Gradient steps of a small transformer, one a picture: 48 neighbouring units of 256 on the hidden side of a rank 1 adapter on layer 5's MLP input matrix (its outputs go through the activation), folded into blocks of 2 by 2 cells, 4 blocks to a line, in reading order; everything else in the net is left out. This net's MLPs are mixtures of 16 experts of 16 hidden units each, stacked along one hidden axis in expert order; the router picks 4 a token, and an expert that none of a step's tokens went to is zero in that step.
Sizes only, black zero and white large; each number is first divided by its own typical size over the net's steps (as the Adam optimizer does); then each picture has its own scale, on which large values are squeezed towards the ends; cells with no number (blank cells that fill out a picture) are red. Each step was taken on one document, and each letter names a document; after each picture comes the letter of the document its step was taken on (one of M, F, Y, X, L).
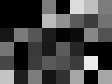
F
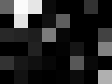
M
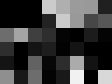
F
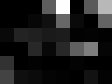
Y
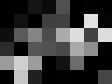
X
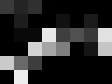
X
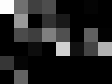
M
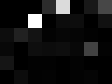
Y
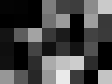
F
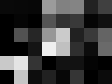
X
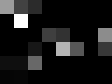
M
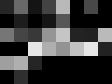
X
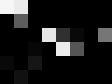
M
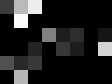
M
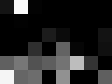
M
